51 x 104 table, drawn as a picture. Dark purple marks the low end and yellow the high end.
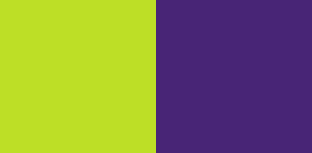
The table splits into one row of 2 panels. Panel 1,1: very high, flat. Panel 1,2: very low, flat.
